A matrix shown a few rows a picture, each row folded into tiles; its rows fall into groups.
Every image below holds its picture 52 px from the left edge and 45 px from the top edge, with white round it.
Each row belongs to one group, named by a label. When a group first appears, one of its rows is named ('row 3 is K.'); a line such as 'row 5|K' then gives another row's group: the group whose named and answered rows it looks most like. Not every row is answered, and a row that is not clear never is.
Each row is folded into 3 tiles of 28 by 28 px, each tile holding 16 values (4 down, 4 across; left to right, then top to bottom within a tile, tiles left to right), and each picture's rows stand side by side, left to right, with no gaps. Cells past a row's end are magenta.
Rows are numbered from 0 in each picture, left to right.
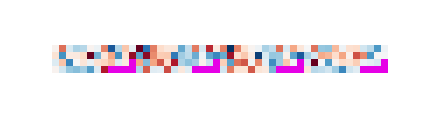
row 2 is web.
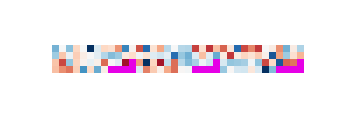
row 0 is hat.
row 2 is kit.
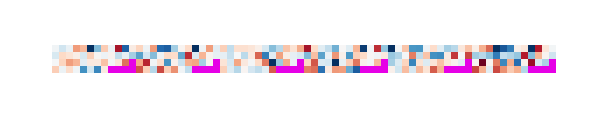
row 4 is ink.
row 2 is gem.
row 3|kit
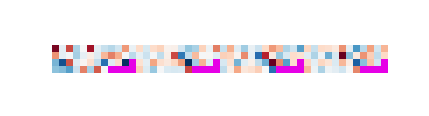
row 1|gem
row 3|gem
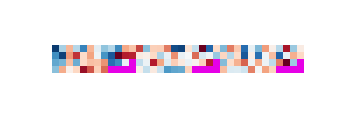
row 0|ink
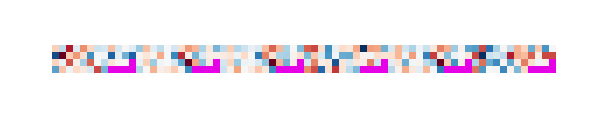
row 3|kit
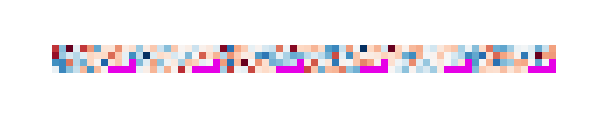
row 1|ink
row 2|web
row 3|kit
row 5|ink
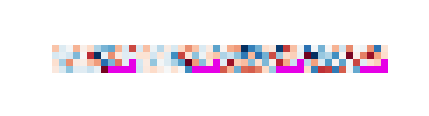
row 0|gem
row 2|kit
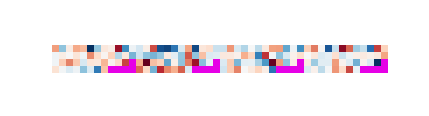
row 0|hat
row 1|kit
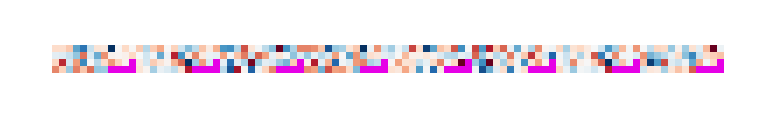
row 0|kit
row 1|gem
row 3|kit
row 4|hat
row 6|gem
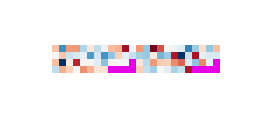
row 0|web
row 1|gem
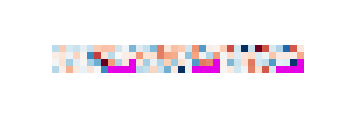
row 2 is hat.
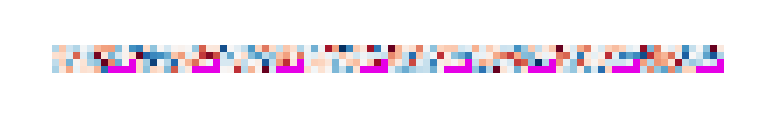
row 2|ink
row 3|hat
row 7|web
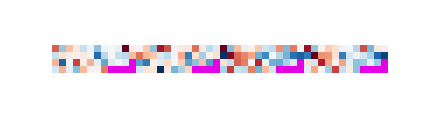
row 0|web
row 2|web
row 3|web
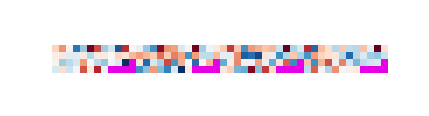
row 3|web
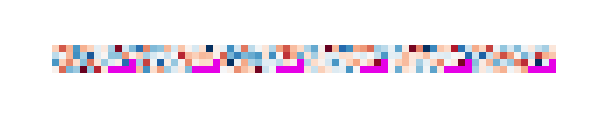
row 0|kit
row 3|hat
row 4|hat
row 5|ink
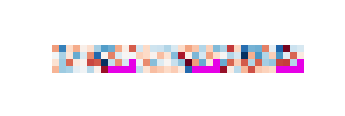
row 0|gem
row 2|kit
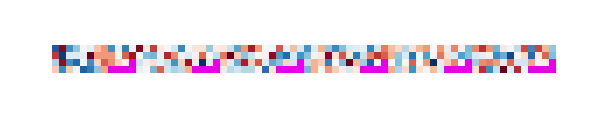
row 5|kit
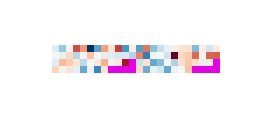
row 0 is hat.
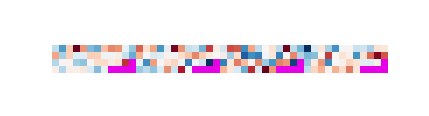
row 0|hat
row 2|kit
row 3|ink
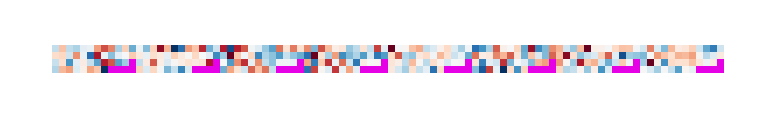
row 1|hat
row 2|web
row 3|web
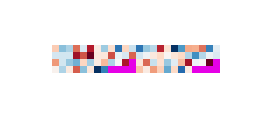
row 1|hat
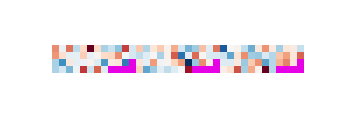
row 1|gem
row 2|ink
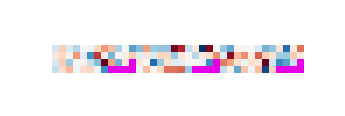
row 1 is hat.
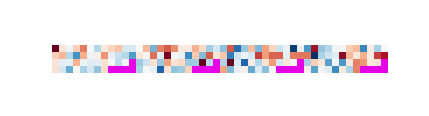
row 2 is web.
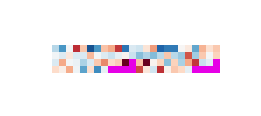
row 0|hat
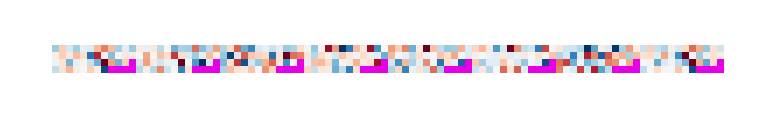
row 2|ink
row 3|hat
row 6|kit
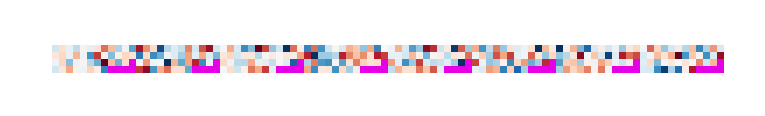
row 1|kit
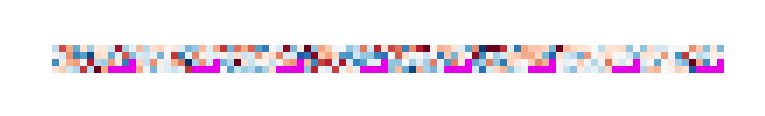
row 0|kit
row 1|gem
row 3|web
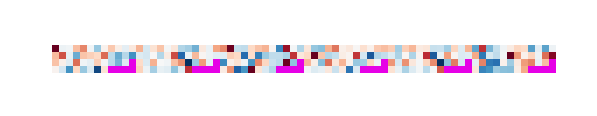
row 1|gem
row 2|kit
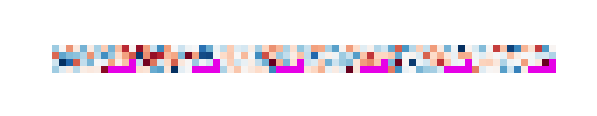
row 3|ink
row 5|hat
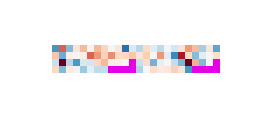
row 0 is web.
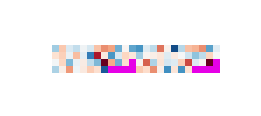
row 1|hat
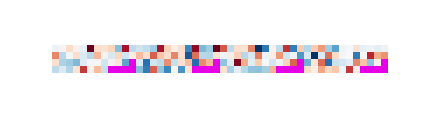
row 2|hat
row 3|ink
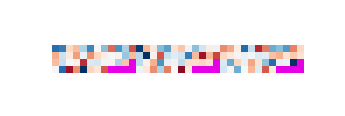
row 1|ink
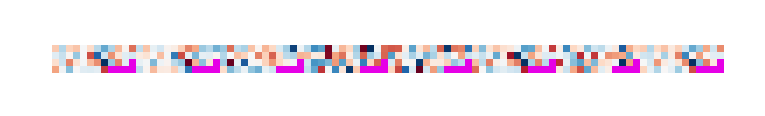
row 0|gem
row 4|kit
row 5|gem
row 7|gem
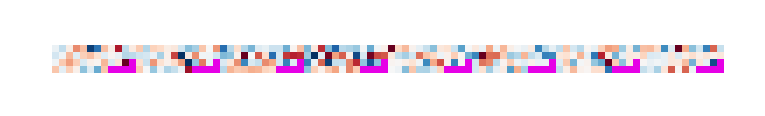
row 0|hat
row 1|gem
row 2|ink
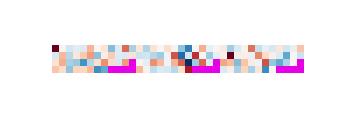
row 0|kit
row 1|gem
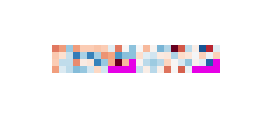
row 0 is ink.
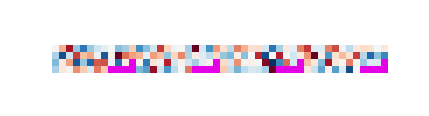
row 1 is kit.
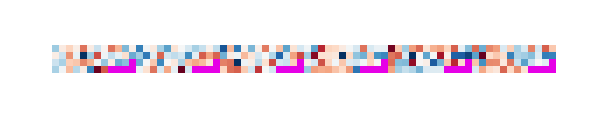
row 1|ink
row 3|web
